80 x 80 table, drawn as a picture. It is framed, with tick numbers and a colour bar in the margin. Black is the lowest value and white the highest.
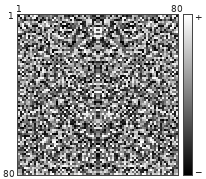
Histogram: flat. Odd rows or columns: none. Average level on the scale: 50%. Grain: fine. Mirror symmetry: left to right. Slope: none.
